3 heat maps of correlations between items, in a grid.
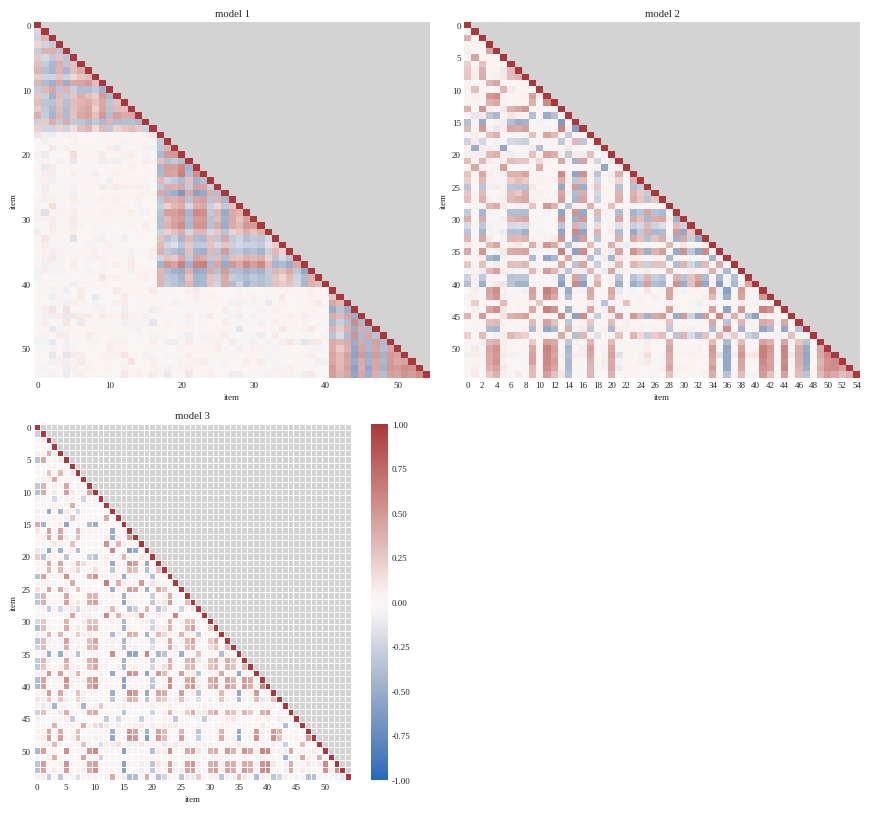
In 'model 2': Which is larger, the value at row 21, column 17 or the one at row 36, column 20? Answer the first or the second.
the first
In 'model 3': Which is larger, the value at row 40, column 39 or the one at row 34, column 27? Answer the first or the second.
the first
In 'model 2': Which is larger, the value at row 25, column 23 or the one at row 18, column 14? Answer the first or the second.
the second
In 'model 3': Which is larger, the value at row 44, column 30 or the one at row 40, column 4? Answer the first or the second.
the first
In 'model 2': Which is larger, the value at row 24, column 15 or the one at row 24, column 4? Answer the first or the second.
the second
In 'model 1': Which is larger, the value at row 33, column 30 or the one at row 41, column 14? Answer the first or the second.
the second
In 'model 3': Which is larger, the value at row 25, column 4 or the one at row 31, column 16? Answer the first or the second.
the first
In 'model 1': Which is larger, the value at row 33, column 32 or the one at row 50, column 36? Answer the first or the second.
the second
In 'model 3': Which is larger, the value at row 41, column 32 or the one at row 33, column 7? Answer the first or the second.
the first
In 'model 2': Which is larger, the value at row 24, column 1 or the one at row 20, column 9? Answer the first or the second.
the second
